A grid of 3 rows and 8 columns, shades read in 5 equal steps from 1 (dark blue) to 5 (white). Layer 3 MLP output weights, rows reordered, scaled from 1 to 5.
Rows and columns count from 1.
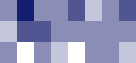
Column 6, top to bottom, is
4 3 3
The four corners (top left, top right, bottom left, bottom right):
3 2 3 4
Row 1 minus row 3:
0 -4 0 -1 -3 1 0 -2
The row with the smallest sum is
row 1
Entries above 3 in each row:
1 1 4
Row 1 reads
3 1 3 3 2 4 3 2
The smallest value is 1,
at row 1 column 2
